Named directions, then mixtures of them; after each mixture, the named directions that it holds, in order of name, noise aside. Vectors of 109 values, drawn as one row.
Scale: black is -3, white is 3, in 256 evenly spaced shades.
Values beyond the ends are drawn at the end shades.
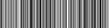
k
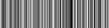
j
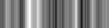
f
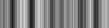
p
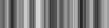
f, p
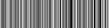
j, k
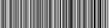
j, k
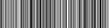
k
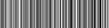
j, k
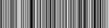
k, p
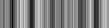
p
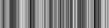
j, p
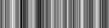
k, p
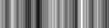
f, p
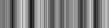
p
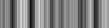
p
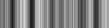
p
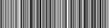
k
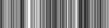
f, k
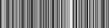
j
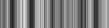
p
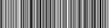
k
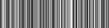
j
